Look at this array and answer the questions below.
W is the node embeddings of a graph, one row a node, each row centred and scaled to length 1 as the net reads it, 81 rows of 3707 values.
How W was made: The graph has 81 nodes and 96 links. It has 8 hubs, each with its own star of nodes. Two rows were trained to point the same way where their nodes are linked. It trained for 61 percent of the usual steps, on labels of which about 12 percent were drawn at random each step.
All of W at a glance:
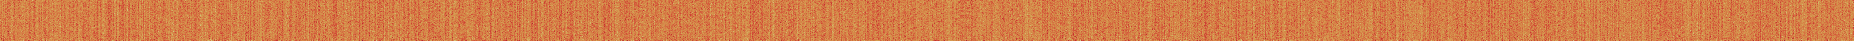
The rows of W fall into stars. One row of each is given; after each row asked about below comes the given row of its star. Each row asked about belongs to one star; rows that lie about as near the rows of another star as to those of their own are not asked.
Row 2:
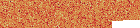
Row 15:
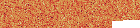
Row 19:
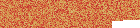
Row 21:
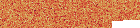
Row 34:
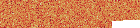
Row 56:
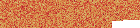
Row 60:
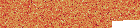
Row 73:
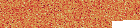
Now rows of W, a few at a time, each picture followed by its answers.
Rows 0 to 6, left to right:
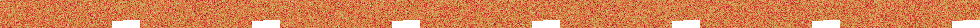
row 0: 15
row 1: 21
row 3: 56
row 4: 56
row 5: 2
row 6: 73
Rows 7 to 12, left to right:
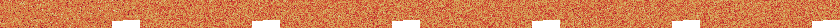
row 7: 34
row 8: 73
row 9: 19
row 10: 2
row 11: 15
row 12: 60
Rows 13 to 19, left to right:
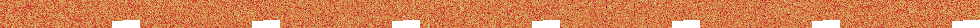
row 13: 73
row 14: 60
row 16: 2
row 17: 21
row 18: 21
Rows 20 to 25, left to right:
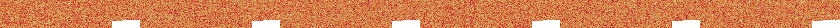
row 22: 34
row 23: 15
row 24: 21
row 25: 2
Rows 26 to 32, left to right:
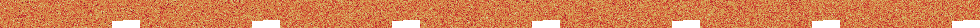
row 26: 2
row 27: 56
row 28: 60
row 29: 21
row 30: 60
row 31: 15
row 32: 60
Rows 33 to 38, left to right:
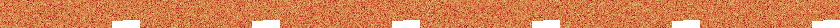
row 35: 15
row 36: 2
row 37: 60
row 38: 2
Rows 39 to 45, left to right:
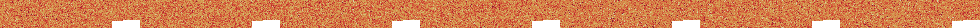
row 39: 19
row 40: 73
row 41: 2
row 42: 56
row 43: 19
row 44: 73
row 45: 56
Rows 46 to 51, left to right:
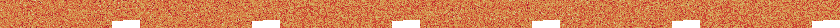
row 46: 19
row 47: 21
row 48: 2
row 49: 56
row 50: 56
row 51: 60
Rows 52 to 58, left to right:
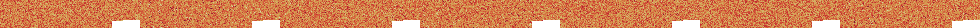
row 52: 34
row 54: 21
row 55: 2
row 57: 21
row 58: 2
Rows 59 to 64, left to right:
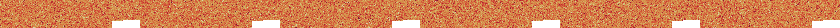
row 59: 56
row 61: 15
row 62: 56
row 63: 2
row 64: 60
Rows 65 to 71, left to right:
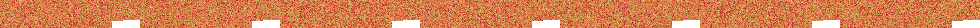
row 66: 19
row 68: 21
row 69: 73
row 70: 56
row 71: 21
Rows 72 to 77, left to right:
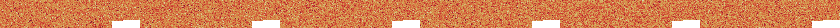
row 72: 60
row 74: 56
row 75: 56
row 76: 73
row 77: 73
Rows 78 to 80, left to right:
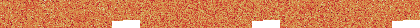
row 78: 73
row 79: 21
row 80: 73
